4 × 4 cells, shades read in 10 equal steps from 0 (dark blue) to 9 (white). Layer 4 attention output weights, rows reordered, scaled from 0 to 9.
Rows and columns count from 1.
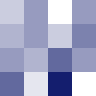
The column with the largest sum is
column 2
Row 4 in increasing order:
0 3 8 9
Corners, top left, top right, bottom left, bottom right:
7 5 3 9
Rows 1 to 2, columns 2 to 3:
5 9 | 5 7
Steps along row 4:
up down up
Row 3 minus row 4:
2 -2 3 -4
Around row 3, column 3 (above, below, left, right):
7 0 6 5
